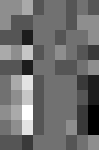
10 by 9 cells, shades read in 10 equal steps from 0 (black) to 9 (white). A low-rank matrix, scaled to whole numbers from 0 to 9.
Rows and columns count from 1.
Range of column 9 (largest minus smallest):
5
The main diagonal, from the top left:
5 3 1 3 4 4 4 2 0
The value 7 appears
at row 4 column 3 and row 7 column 3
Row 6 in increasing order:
1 2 3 4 4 4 4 6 8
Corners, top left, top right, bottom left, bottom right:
5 3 3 5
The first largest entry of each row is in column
3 1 9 3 9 3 3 3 3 9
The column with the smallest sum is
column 9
